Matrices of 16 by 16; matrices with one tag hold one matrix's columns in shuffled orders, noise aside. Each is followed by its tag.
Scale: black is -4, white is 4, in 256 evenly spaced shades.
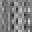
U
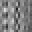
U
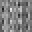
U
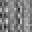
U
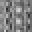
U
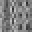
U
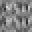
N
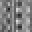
U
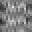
N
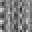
U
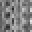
U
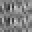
N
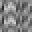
N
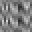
N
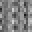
U
